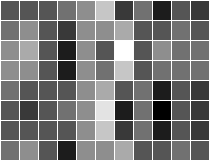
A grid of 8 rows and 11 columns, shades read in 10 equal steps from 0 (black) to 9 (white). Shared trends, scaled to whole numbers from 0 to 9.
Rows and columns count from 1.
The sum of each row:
37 43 48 45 37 35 36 42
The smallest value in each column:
3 2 3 1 5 3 1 3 0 3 2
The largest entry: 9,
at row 3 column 7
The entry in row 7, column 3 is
3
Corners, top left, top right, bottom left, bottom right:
3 2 4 3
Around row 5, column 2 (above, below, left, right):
5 2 4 3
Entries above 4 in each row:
2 4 5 4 2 2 2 4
